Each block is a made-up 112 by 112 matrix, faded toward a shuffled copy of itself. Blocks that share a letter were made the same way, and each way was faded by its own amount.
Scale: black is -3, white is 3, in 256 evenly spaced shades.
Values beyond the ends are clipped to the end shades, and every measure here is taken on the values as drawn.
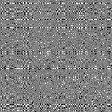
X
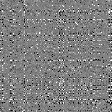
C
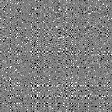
C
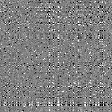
C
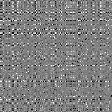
X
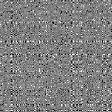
C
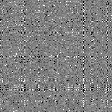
C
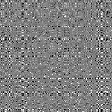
X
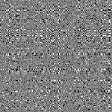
C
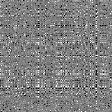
C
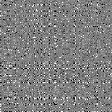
C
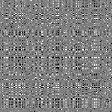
X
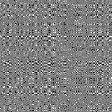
X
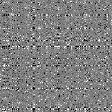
C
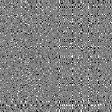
C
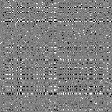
X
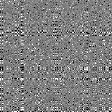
C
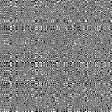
X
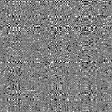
C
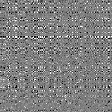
X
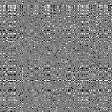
X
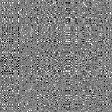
C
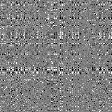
C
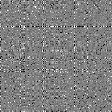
C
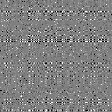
X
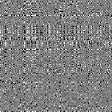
C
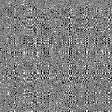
C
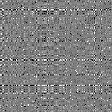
X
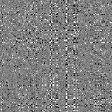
C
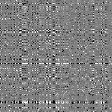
X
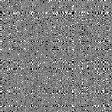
C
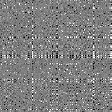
C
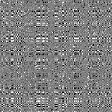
X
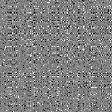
C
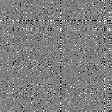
C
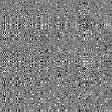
C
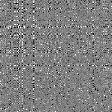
C
